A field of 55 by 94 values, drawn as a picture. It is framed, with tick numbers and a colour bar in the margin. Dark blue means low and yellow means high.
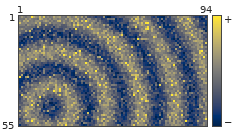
Rings: centred on the bottom left. Mirror symmetry: none. Odd rows or columns: none. Slope: none.
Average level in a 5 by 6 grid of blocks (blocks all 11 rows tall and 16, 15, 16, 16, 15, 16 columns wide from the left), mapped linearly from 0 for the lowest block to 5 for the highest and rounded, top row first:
3 3 5 2 1 4
5 5 1 4 4 3
0 0 4 4 3 2
5 5 3 3 2 2
5 5 3 3 2 2
